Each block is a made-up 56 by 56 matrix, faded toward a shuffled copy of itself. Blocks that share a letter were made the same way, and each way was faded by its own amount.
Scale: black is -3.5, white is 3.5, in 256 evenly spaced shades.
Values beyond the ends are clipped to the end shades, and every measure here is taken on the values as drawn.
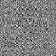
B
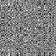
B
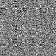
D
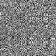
D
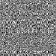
B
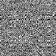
D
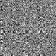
D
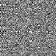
D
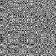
B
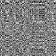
B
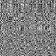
B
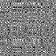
B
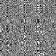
B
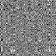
B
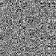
D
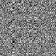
D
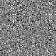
D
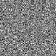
D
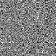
D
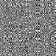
B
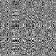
B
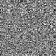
D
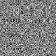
D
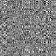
B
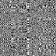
B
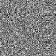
D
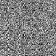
D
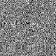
D
